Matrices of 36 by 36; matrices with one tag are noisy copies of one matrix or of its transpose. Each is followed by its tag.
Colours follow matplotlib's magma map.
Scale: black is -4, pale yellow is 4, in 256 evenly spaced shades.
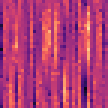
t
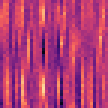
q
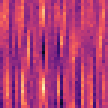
q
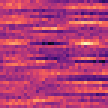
q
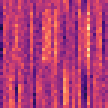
t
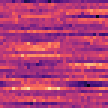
t
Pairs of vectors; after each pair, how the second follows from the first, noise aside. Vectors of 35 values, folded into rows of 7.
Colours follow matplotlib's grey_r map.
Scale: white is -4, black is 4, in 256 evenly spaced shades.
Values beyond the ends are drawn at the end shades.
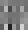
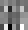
scaled up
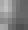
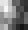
scaled up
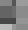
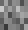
shuffled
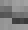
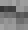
reversed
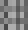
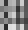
scaled up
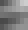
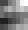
scaled up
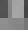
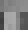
reversed
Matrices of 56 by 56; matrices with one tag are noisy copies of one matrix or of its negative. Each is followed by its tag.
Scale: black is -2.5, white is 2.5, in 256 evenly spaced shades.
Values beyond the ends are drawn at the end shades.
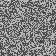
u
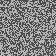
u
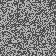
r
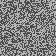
r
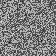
r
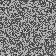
u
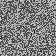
r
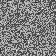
r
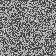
u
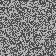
u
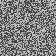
r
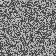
u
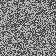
r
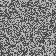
u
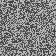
r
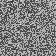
r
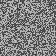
r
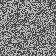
r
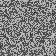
u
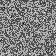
u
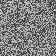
r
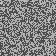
u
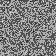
u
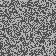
u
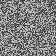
r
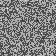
u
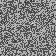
r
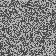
u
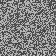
r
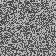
r
